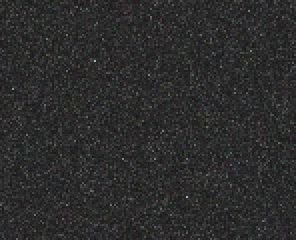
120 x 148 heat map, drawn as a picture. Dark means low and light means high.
Histogram: skewed, a long tail of high values. Slope: none. Stripes: none. Average level on the scale: 20%. Grain: fine.
